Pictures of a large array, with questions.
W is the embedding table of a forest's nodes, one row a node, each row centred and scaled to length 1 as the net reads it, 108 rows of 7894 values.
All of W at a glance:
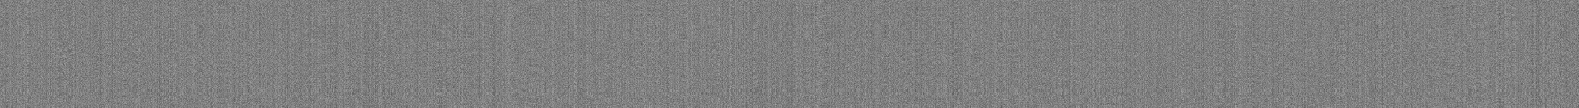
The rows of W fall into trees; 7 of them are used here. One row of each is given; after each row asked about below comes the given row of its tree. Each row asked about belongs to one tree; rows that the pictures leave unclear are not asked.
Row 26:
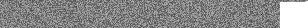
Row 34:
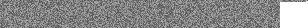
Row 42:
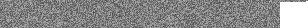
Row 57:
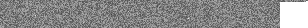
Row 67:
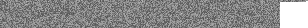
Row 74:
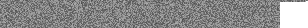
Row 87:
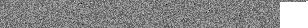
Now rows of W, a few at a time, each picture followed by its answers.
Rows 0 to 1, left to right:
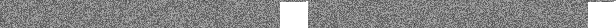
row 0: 42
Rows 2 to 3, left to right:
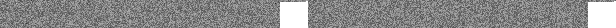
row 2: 67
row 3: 57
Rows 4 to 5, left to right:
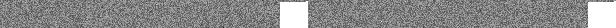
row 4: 26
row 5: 34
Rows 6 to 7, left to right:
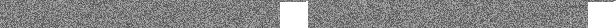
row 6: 87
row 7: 74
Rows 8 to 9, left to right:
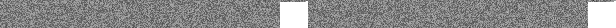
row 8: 74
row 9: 67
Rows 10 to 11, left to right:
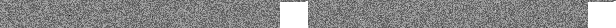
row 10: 74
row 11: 26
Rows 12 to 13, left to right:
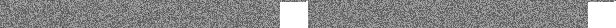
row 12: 67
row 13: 34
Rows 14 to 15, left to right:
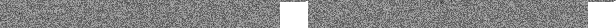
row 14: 74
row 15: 74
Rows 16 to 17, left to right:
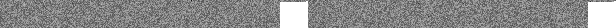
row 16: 42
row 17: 57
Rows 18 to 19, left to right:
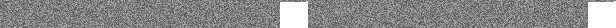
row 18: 34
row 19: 87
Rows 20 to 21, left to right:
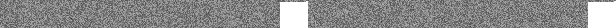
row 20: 57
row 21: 74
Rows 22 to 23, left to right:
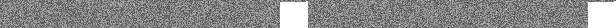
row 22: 34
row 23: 74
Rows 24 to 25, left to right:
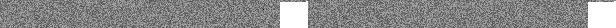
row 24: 34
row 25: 26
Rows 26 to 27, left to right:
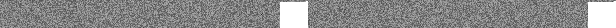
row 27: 26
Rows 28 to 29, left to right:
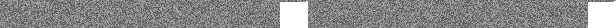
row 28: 67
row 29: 74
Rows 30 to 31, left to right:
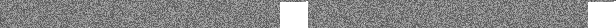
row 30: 42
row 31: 26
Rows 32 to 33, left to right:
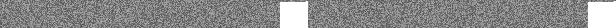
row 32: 26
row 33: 26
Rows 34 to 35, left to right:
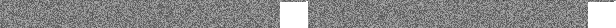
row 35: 34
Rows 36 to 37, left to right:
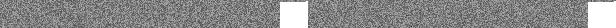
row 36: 26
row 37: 26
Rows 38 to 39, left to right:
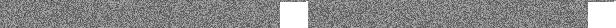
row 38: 34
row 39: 67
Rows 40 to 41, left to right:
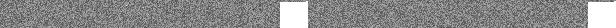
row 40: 57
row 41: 34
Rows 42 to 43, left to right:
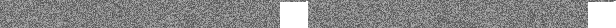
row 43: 74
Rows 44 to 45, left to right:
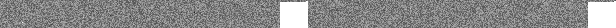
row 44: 74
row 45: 42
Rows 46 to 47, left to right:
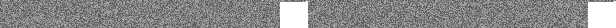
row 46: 42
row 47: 34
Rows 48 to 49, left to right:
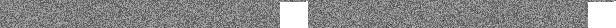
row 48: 42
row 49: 57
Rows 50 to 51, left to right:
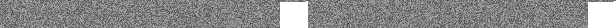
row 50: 57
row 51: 74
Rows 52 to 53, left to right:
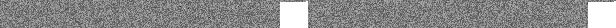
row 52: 67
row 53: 34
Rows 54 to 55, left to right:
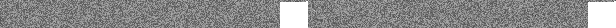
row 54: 42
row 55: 87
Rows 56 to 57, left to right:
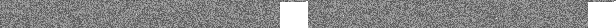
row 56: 26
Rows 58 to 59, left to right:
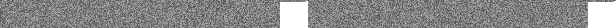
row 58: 42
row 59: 74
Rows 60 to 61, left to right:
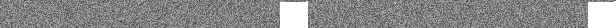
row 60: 42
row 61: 26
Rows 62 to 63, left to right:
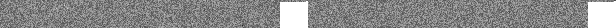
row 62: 57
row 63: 26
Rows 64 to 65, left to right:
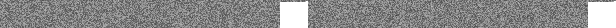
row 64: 74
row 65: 74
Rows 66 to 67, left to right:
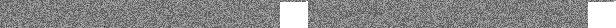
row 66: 34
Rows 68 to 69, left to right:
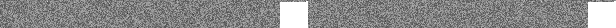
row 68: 87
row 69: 26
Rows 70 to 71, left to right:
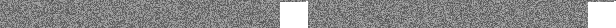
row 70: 67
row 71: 26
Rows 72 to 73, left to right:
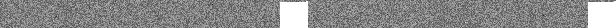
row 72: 42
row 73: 74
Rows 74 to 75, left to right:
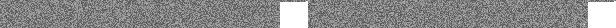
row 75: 34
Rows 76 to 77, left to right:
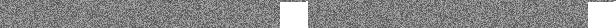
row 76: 34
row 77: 26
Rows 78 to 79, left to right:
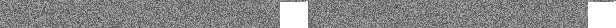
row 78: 67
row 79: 42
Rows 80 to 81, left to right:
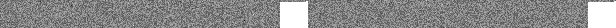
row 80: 57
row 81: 34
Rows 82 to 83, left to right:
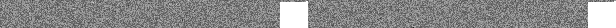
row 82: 26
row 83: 67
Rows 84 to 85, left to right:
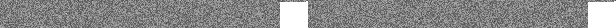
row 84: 57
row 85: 87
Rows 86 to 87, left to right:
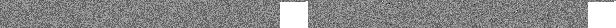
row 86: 26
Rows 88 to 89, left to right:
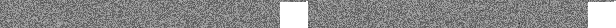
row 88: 42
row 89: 67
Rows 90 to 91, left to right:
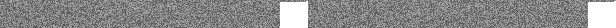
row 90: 67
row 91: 67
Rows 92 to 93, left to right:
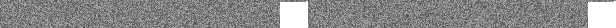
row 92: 42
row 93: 42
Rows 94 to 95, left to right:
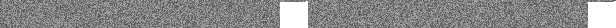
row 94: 42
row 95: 26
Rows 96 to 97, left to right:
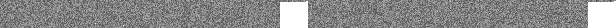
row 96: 57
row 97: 67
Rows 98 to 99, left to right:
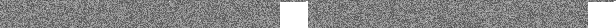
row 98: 74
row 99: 74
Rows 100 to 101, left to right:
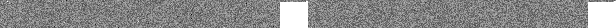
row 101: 74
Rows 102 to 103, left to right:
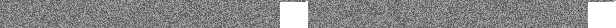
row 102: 34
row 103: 67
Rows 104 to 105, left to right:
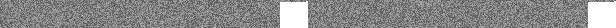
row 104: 42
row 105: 34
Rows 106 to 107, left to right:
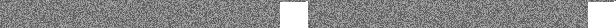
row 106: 34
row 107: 34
